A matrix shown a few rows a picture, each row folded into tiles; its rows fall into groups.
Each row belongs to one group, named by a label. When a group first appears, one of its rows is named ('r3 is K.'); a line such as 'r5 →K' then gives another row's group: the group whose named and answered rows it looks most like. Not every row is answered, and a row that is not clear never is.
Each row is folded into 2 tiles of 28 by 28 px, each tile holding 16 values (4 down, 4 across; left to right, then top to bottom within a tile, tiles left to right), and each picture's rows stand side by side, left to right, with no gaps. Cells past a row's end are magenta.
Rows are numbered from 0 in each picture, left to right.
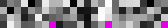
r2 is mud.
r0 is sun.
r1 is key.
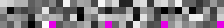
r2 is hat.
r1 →hat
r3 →mud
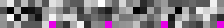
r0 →key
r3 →sun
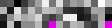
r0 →sun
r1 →hat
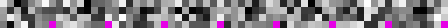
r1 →mud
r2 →key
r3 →key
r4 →sun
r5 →sun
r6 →hat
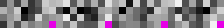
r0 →sun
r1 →key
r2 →key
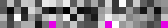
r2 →mud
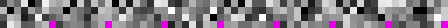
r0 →sun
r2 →sun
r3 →sun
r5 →sun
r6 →sun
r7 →key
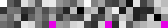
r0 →hat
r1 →hat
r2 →sun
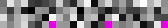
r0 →mud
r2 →hat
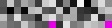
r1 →sun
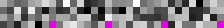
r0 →hat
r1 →mud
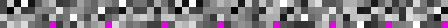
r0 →mud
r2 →mud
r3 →mud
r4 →key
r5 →key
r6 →mud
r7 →mud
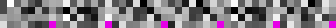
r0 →mud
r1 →key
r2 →sun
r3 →sun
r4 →key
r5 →sun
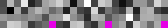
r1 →hat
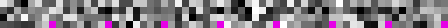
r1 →hat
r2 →hat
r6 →hat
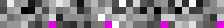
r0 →mud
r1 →key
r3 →mud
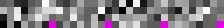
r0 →sun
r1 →sun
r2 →mud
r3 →mud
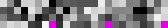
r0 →hat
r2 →key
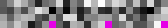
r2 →key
